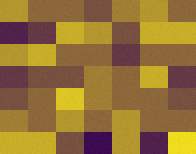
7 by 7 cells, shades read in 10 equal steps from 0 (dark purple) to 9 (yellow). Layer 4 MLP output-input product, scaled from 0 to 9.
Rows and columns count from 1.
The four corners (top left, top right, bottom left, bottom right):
6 4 7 9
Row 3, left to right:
6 7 4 4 2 4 4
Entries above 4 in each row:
3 4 2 2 2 3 4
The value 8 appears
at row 5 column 3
